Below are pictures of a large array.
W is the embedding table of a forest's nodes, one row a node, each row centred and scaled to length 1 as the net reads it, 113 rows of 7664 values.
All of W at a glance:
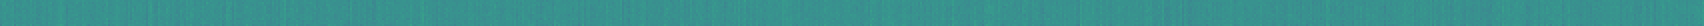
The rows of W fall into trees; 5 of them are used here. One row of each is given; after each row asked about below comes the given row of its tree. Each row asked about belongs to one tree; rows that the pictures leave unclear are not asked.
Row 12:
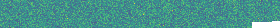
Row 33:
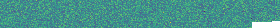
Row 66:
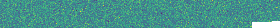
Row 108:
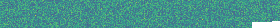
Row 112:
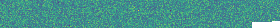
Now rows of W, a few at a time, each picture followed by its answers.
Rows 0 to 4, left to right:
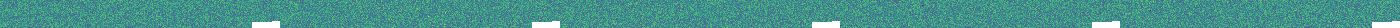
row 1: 33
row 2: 112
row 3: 108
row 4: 112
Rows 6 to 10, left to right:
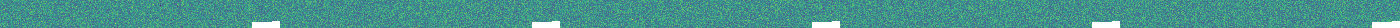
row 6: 12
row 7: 112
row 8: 108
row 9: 112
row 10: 66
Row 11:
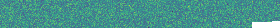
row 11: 112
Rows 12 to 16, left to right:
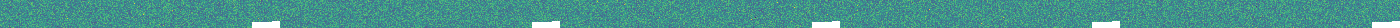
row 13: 108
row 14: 12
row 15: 33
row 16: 112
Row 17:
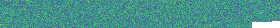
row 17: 112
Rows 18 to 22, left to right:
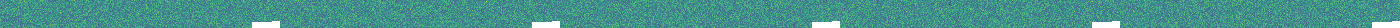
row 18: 108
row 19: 12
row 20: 108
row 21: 112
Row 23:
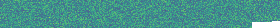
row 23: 12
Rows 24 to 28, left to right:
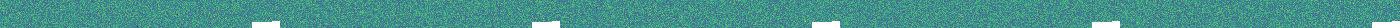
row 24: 33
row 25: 112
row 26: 112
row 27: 33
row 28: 112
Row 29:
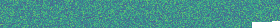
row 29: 112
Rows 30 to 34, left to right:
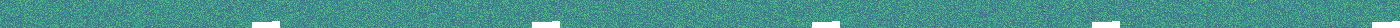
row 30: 108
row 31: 33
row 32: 108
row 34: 108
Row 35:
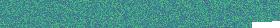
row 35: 108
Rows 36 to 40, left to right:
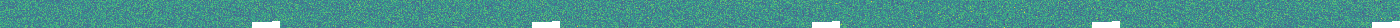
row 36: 108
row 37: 33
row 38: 108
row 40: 108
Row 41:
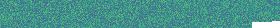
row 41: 33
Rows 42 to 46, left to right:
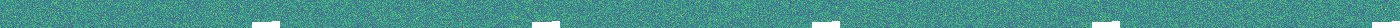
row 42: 66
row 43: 12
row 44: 33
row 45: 108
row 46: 108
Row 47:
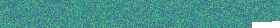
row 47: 108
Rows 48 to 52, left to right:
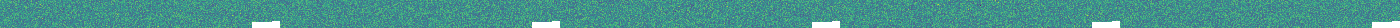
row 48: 33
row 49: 112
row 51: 112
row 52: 33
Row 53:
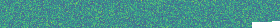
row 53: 112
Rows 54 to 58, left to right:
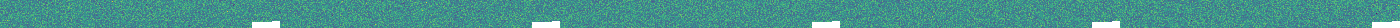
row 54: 33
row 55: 12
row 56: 33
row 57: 108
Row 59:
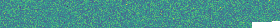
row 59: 108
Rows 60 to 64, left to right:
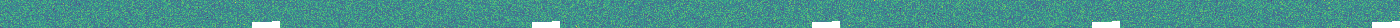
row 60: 12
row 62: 112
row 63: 66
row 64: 66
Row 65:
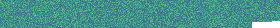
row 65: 66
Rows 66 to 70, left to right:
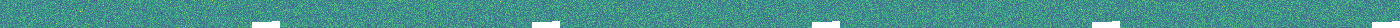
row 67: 108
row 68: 12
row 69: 112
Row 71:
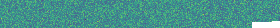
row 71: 112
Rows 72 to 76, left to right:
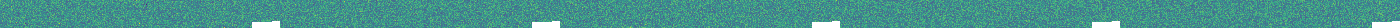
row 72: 66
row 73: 66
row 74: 33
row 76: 112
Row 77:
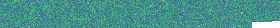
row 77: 12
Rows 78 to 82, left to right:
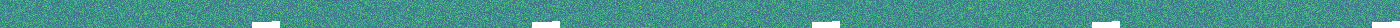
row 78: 112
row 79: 108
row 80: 33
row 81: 112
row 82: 112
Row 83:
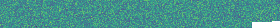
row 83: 112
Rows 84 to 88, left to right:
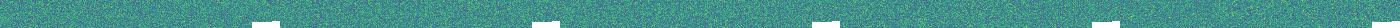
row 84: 33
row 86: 112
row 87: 12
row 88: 12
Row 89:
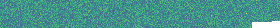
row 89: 108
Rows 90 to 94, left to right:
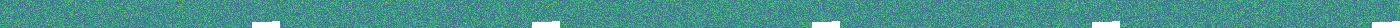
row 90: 112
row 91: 66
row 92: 108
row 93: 33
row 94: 108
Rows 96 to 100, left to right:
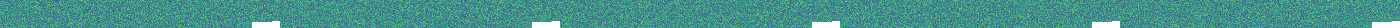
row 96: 108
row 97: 108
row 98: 33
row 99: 33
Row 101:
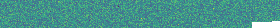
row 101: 33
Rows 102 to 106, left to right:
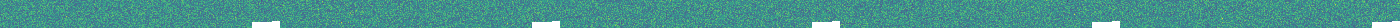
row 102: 12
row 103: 112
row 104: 108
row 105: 112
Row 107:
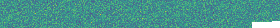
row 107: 33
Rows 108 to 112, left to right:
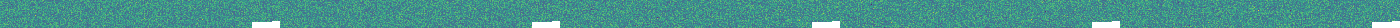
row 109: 108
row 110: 108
